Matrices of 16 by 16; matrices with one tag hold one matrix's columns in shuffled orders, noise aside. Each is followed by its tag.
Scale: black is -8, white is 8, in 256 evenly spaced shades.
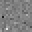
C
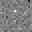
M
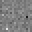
C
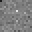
M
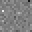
M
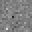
C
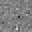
C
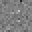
M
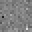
C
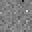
M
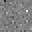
M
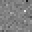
M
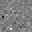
C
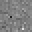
C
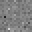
C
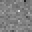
M
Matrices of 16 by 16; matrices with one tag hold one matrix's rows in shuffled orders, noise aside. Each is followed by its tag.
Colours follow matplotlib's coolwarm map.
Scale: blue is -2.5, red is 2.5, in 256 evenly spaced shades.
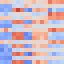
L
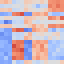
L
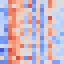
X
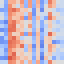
X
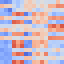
L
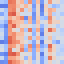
X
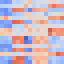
L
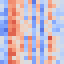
X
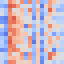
X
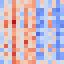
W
